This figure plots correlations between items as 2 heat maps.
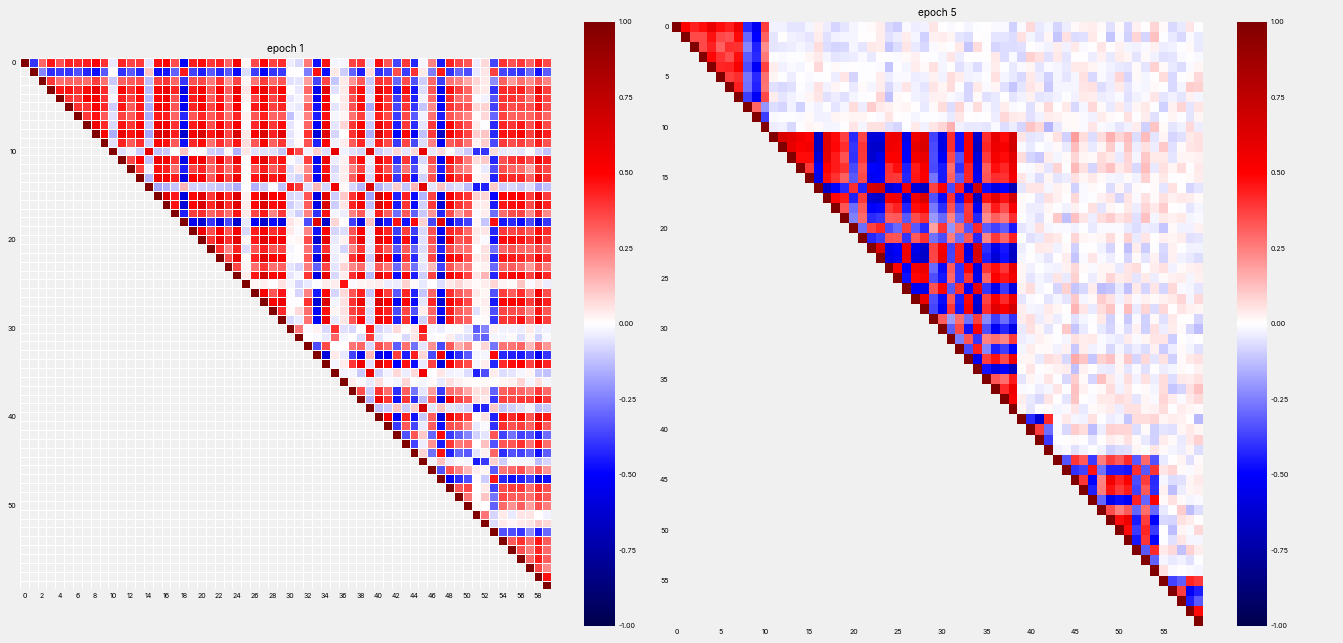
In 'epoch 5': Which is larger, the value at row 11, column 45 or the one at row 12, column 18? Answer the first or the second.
the second
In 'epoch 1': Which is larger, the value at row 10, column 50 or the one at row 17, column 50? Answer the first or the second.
the second
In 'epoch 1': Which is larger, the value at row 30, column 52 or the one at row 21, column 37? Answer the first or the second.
the second
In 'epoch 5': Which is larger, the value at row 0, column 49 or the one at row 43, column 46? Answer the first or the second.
the second
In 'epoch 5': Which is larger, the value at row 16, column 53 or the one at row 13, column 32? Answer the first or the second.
the first
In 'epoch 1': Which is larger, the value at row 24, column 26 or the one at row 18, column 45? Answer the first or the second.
the first
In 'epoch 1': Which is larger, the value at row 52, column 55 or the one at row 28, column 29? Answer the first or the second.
the second
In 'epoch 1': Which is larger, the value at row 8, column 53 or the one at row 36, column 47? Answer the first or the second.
the second
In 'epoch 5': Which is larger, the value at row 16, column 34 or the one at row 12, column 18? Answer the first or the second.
the first
